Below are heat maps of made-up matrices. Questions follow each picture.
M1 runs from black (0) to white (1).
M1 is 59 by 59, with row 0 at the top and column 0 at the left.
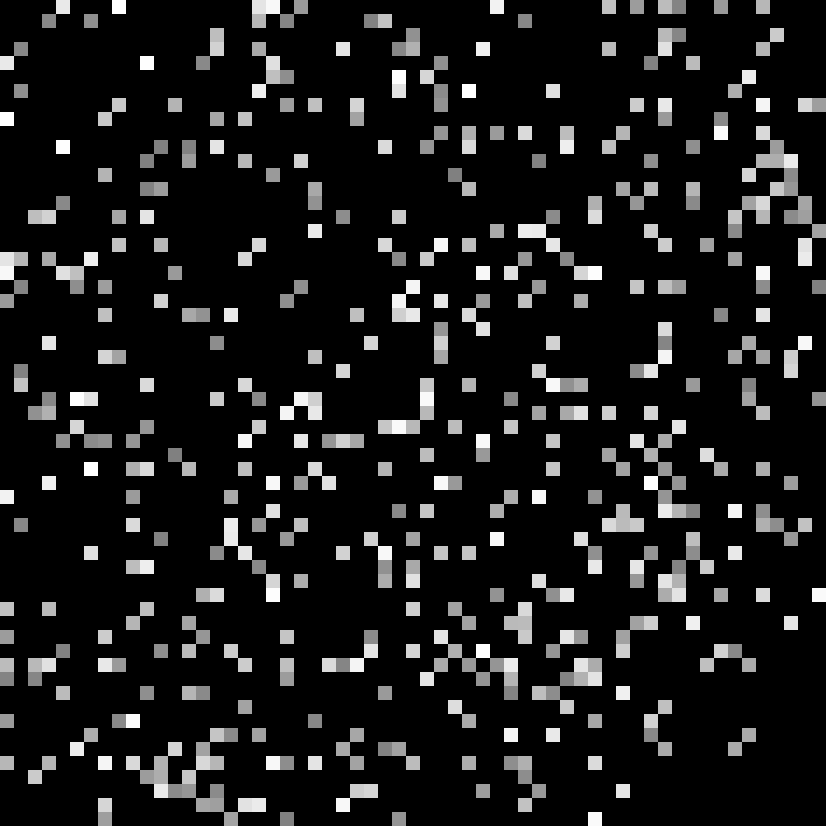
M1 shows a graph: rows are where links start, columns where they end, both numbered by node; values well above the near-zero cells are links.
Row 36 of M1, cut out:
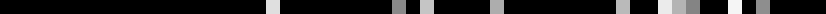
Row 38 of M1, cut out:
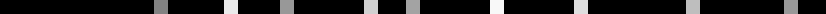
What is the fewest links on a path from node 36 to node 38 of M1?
2
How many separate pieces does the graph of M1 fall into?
1
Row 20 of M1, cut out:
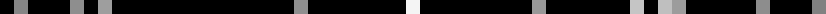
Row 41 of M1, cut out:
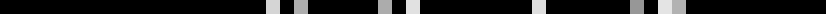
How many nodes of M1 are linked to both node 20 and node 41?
6
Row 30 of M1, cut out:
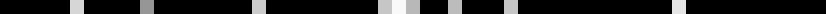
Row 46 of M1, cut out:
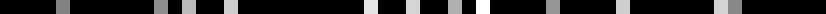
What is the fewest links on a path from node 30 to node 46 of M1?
2
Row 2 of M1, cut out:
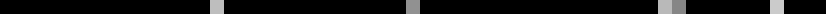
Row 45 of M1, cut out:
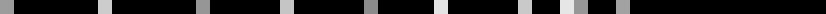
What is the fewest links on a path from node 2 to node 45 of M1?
3
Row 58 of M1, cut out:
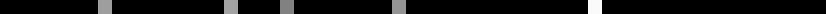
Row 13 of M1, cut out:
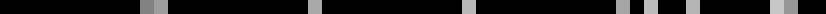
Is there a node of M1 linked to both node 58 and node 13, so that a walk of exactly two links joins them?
no
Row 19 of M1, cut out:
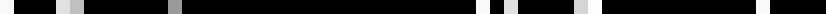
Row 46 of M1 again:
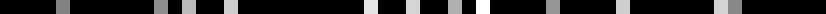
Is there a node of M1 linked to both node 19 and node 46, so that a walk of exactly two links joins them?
yes
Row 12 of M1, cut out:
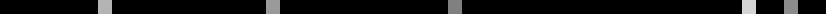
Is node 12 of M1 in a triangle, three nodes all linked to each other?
no
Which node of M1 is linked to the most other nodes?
node 47
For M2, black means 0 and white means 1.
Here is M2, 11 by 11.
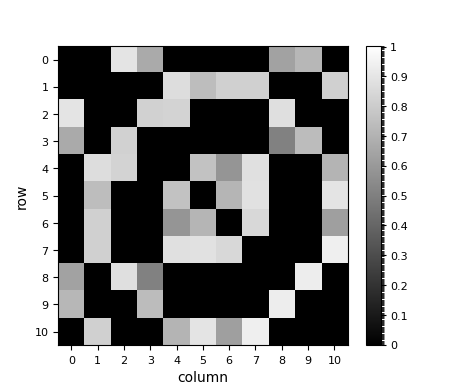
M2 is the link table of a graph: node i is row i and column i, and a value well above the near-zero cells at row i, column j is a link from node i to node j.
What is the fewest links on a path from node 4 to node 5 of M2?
1
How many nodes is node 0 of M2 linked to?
4
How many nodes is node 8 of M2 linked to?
4
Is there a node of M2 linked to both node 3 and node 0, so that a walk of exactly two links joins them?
yes
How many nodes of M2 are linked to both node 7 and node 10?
4
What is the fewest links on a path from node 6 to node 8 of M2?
3
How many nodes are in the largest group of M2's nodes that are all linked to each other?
6
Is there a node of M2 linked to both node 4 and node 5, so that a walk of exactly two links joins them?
yes
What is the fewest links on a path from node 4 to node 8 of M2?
2
